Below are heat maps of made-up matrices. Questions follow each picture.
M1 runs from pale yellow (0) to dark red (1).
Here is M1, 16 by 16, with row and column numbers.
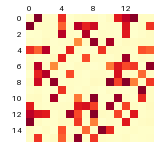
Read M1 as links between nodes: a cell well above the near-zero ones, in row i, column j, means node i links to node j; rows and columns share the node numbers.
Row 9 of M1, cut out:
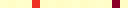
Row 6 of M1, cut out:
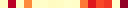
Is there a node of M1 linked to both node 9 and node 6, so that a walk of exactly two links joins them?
no
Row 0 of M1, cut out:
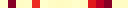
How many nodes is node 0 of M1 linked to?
5
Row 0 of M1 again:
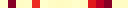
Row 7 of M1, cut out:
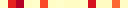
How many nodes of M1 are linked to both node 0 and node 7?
2
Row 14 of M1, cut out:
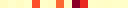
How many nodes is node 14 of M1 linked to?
4
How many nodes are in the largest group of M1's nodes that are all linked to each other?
3
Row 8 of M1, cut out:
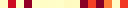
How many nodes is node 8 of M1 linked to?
7
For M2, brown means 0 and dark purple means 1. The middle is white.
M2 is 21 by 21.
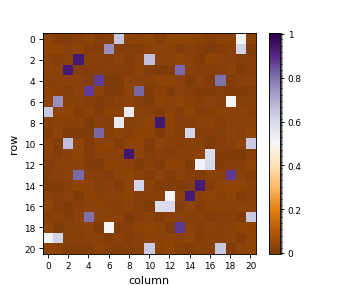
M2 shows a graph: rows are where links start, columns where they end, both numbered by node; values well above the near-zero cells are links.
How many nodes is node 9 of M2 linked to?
2
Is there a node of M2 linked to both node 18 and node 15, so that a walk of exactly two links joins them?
no
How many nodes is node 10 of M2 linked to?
2
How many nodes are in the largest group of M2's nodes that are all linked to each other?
2
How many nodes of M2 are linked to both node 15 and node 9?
1
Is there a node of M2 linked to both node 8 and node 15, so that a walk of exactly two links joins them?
no
